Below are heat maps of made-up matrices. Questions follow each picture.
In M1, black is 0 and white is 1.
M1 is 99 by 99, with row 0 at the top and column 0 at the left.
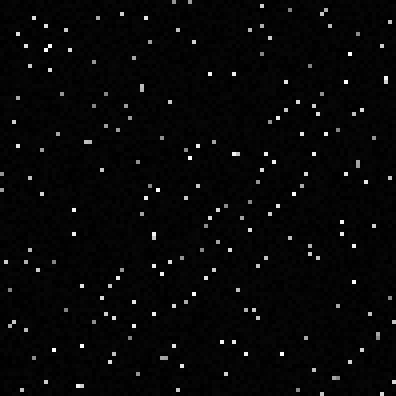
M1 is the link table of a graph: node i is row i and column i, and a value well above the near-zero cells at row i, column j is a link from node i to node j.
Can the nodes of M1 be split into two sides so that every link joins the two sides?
yes
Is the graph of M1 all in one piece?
yes
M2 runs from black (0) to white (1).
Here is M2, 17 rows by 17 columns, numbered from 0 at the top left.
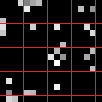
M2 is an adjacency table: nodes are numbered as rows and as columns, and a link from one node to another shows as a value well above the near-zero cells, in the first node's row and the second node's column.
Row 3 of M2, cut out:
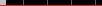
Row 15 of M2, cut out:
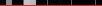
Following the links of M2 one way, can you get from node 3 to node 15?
yes
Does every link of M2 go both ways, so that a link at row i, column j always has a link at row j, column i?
no
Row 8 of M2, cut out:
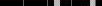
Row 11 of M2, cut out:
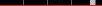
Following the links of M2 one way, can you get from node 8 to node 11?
no
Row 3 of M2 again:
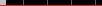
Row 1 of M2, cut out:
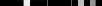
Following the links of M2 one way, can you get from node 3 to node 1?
yes
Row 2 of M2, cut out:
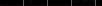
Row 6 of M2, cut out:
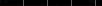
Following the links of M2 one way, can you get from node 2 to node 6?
no
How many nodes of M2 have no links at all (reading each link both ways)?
1
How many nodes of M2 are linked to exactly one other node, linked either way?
6
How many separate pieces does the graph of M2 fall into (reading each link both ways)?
2
